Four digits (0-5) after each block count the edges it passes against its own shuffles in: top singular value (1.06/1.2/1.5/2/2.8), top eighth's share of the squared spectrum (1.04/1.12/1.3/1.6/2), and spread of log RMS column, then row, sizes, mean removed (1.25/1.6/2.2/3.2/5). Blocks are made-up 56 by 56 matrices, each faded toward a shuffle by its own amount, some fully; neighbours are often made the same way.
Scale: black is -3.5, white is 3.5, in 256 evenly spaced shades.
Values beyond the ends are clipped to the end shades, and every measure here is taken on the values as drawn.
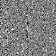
1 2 2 0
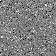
0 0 0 0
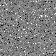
0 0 0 0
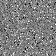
1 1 0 0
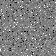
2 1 0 0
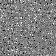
2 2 1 0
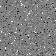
0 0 0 0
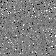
0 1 0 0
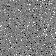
1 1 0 0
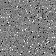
1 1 0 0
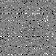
4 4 1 2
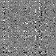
2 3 3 2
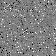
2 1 0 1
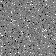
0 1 0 0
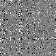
2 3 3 2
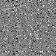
2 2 2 2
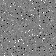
0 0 0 0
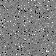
2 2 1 1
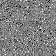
1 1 0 0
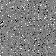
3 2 1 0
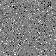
2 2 1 0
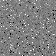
2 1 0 0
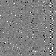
4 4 2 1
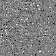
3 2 1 0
